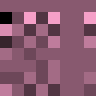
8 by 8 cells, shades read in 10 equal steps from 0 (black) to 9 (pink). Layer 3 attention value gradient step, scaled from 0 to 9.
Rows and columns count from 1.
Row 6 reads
5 5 5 4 6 5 5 5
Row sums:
40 44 39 40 40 40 40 38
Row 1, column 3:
5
